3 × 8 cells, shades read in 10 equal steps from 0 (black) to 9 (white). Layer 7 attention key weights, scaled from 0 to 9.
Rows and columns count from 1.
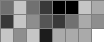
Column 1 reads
4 2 7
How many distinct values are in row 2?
6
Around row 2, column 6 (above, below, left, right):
0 6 2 6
